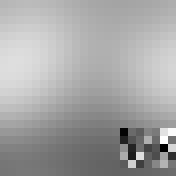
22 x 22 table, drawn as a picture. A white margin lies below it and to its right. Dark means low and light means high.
In the bottom right lies a patch that is rougher than the rest. The field climbs toward the top. No regular stripes run through it. The bottom right is the roughest part.
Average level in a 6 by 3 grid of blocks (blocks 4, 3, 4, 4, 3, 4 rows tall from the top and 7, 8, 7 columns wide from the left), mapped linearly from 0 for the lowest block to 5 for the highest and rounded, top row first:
4 3 3 / 5 4 4 / 5 3 4 / 4 2 3 / 2 1 1 / 1 0 0
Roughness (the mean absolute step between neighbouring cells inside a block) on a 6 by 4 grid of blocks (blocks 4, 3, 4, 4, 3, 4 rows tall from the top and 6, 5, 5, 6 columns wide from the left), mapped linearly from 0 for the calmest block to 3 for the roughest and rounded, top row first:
0 0 0 0
0 0 0 0
0 0 0 0
0 0 0 0
0 0 1 2
0 0 0 3
